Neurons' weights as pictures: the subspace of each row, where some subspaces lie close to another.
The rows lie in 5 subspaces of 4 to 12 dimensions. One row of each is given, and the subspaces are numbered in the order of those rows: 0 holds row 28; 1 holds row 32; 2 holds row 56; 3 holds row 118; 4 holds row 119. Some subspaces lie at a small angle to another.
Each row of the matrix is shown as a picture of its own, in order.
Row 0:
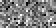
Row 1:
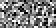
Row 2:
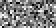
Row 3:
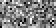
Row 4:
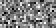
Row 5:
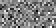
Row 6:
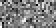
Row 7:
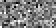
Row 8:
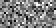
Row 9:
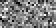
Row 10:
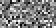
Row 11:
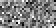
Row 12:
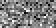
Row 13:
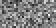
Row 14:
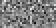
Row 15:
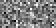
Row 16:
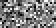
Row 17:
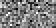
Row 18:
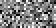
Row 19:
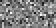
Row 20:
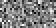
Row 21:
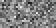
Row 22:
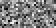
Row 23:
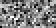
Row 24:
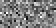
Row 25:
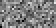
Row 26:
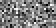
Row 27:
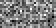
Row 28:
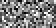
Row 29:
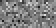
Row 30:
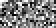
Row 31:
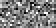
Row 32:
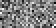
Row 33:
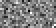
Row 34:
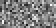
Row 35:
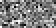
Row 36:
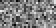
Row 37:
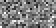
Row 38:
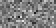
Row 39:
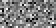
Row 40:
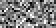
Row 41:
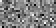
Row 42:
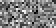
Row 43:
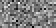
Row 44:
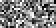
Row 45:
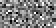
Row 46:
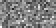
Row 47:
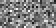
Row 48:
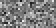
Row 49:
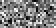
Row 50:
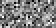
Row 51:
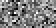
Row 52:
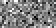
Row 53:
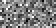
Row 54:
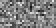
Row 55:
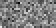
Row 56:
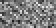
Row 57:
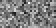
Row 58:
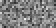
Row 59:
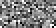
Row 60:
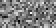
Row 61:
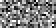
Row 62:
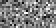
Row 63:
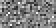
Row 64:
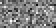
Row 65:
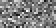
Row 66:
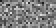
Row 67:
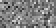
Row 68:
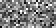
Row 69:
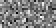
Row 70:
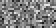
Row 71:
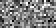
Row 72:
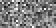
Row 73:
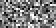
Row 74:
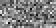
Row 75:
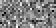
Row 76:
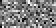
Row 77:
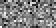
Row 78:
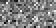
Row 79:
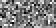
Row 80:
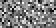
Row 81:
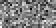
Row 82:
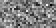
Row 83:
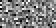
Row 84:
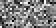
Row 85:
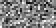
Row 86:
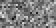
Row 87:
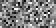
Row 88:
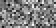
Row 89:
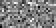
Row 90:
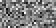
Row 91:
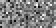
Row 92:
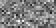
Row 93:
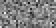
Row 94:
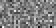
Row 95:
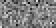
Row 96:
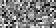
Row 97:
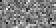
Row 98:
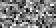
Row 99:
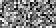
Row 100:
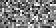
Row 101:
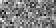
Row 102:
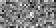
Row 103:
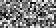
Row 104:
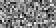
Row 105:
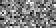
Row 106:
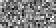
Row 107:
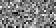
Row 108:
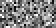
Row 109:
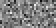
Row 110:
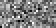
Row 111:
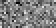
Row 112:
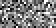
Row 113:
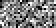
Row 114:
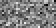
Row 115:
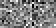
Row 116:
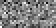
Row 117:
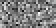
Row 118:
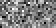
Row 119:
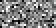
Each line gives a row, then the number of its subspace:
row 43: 3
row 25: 4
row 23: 0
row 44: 4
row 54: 0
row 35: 4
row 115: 1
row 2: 0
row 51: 3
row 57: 0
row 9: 4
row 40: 1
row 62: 0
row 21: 0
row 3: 2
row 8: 2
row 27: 3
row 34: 1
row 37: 3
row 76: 1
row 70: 3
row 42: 0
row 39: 1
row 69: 2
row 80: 2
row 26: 2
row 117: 3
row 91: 2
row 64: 2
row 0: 1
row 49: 2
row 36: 0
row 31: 4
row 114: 2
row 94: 0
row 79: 3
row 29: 0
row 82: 2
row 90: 2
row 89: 1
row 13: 0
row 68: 2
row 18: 0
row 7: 4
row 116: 3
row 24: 2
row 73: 1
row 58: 2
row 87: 0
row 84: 3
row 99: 0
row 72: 3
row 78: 1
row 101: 0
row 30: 3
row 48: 4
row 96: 3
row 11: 1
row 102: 1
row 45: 2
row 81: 3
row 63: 3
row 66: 2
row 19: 2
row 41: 1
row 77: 2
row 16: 2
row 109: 2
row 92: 0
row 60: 0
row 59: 1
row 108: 0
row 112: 0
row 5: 0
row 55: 4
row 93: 4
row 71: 3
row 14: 2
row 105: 1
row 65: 0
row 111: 2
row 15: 4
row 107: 0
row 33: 1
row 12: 0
